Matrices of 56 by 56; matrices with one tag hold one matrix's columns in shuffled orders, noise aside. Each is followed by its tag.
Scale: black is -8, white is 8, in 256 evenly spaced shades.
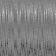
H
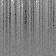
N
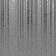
N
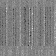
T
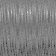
H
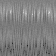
H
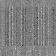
T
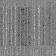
T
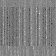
T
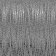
H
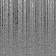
N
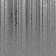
N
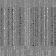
T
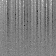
N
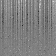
N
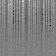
N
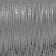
H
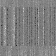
T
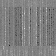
T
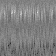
H
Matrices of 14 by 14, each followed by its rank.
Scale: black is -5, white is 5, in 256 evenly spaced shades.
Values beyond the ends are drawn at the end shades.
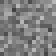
full rank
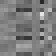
two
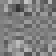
two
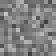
full rank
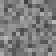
full rank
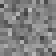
full rank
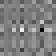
two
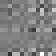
two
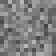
full rank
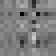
two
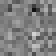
three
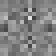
three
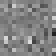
three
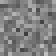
full rank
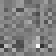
three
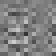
two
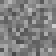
full rank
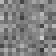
two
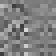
three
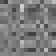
three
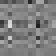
two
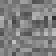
three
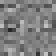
three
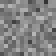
full rank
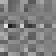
two
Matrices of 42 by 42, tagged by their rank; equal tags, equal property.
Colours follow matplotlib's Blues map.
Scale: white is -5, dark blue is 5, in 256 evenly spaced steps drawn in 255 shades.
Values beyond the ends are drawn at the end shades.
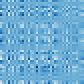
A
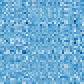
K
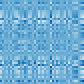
A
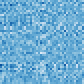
K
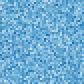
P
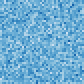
P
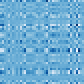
A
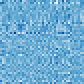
K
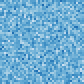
P
